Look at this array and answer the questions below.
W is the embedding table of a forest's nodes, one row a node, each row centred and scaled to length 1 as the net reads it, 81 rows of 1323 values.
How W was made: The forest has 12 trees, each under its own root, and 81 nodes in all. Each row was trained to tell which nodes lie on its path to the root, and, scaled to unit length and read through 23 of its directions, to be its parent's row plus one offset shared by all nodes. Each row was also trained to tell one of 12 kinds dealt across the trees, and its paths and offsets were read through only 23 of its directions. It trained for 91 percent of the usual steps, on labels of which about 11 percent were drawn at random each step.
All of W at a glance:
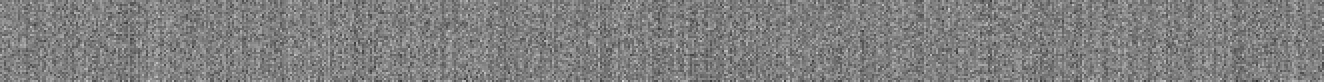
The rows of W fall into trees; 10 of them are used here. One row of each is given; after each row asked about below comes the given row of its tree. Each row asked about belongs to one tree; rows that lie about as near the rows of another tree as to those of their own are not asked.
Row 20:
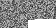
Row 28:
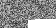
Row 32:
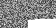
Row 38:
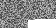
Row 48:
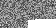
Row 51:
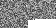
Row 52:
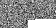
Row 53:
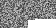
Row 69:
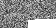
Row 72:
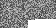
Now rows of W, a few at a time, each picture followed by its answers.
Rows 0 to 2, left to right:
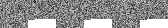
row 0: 32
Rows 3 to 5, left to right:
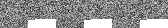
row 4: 51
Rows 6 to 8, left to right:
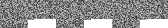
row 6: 53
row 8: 69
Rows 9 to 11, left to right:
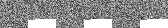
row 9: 51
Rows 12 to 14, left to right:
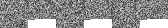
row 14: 72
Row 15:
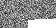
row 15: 32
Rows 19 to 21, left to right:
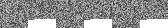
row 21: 38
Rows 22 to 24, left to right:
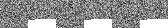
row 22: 51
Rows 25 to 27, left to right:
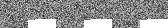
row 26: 32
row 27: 69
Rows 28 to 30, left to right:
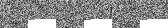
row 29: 20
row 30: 28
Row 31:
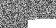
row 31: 52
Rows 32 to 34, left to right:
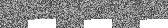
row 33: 72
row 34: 52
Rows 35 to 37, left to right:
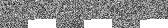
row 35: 52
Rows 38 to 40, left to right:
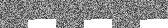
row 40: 32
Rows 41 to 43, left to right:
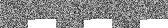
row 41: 28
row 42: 32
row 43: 28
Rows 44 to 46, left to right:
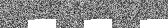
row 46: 20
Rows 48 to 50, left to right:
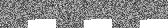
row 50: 48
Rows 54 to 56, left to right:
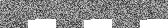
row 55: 69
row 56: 52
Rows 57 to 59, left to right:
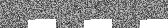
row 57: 51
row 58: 32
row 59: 38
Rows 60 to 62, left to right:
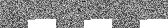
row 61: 32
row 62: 51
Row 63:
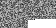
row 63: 52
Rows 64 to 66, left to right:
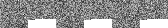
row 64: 51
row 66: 51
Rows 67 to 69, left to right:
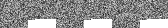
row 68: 52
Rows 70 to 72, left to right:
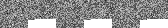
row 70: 32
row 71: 53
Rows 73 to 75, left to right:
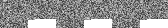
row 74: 52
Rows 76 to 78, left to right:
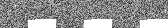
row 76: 51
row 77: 28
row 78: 69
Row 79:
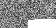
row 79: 52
